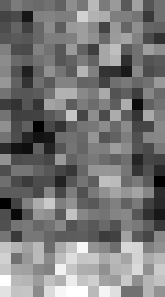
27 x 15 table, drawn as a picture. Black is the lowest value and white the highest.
A horizontal seam about 80% of the way down splits the table, and the bottom part is higher. No regular stripes run through it. The bottom middle is the ninth with the highest average.
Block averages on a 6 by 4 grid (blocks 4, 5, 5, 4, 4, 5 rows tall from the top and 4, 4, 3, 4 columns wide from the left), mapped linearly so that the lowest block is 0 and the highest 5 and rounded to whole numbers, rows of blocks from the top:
1332
1221
0122
1131
1211
4544
